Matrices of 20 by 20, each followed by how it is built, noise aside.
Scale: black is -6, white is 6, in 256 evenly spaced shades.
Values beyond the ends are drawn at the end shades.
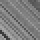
Toeplitz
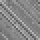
Toeplitz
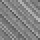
Toeplitz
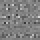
uneven rows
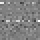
uneven rows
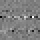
uneven rows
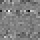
uneven rows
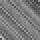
Toeplitz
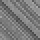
Toeplitz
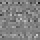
uneven rows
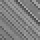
Toeplitz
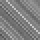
Toeplitz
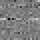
uneven rows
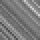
Toeplitz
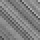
Toeplitz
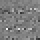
uneven rows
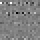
uneven rows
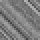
Toeplitz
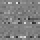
uneven rows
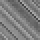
Toeplitz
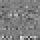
uneven rows
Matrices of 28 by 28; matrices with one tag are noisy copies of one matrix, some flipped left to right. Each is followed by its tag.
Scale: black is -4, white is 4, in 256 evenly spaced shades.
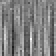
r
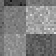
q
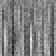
r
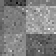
q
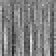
r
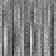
r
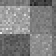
q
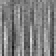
r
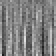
r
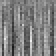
r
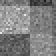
q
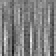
r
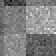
q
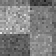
q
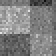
q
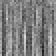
r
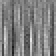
r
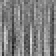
r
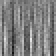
r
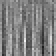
r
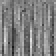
r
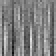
r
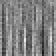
r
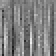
r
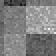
q
